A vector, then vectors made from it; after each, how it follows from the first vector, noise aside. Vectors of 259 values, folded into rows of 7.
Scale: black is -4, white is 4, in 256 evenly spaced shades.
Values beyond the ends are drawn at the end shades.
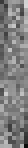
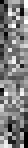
scaled up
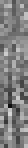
wrapped around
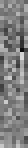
wrapped around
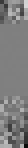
partly zeroed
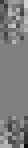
partly zeroed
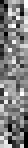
scaled up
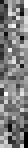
scaled up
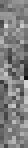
wrapped around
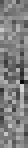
wrapped around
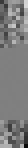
partly zeroed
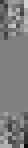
partly zeroed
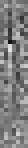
wrapped around
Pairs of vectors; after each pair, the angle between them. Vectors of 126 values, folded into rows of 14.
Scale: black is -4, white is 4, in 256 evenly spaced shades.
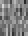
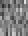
nearly opposite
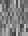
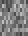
orthogonal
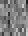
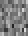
partly opposed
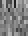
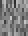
nearly parallel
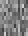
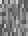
partly aligned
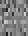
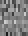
nearly parallel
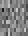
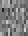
nearly parallel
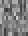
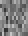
partly aligned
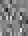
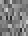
nearly opposite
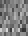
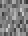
partly aligned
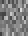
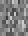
partly opposed
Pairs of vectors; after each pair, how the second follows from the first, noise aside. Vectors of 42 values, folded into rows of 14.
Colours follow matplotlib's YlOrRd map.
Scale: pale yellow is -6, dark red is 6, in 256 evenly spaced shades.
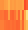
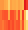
scaled up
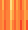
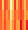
scaled up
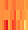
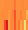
partly zeroed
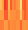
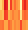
scaled up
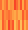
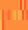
partly zeroed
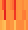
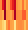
scaled up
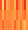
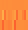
partly zeroed
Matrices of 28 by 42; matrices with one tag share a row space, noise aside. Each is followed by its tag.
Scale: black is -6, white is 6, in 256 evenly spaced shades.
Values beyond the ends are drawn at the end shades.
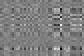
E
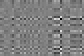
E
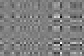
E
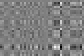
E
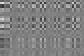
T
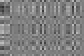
T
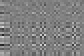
T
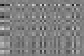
T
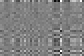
E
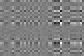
E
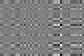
E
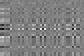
T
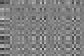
T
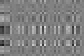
T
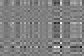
E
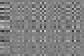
T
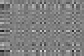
T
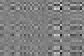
E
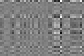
E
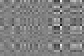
E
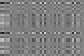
T
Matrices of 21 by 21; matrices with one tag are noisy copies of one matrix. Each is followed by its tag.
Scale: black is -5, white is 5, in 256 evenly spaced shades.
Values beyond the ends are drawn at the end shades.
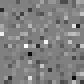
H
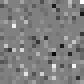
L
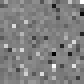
L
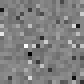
H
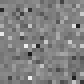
H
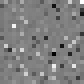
L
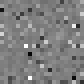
H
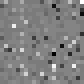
L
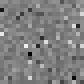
H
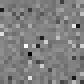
H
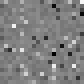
L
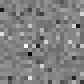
H
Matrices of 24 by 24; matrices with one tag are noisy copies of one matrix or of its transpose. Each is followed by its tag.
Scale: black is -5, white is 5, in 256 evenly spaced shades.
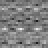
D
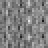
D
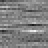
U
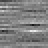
U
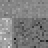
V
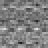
D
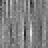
U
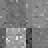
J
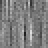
U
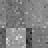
J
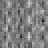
D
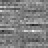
U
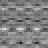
D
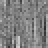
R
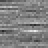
U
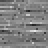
U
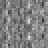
D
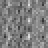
D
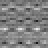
D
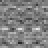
D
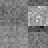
J
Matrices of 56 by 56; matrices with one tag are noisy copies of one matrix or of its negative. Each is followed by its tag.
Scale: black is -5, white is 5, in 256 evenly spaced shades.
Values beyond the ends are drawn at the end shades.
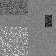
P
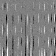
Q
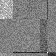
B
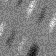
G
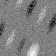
G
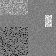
P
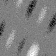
G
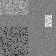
P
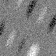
G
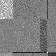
B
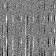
Q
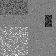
P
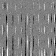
Q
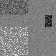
P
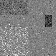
P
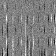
Q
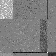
B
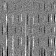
Q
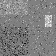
P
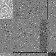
B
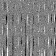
Q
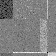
B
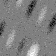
G
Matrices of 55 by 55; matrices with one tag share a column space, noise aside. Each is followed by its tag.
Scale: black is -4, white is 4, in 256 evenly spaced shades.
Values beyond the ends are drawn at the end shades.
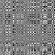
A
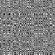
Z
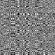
Z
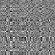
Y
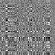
Y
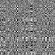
Y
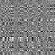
Y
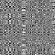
A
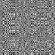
Z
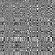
Y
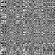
A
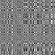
A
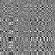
Y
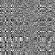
Y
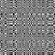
Z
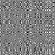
A
